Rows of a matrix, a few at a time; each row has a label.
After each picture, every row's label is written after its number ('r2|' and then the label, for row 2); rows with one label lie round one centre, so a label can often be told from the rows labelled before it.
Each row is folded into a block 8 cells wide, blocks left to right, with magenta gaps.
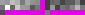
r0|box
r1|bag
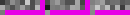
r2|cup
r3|bag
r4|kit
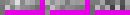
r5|box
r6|box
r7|kit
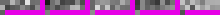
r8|cup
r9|bag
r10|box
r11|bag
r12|box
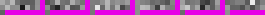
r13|kit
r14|cup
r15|box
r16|kit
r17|kit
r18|cup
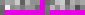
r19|box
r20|box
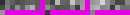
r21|bag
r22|cup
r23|kit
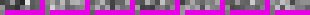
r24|cup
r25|box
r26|kit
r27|cup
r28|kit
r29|cup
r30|box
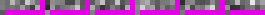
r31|cup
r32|bag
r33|cup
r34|kit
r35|bag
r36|cup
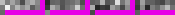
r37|box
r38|bag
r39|cup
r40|bag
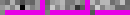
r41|kit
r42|box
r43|box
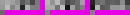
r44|kit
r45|kit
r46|bag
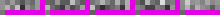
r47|kit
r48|cup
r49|cup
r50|cup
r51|box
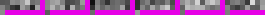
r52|cup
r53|kit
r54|bag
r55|bag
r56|box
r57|cup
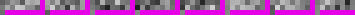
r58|box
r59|kit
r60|cup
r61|bag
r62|bag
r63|box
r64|box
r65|kit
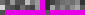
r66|cup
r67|bag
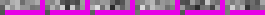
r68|box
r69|kit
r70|kit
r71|box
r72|cup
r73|kit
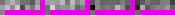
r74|kit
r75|box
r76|bag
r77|bag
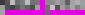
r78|cup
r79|box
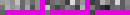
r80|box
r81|cup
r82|cup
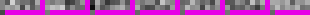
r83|kit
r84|kit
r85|bag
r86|cup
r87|kit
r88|cup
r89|box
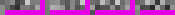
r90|cup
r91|kit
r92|cup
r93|cup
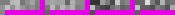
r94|box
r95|box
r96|cup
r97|cup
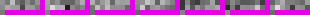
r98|kit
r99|kit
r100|box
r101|box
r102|bag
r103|bag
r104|kit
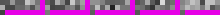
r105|cup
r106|cup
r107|kit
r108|cup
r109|box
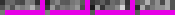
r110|bag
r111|bag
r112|bag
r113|bag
